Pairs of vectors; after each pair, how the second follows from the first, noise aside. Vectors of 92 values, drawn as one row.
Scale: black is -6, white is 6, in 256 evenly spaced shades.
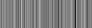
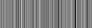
copied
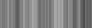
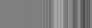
partly zeroed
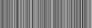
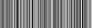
scaled up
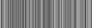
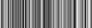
scaled up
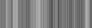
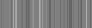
partly zeroed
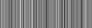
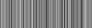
copied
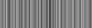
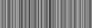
copied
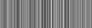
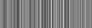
copied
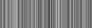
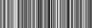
scaled up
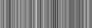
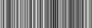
scaled up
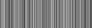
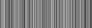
copied
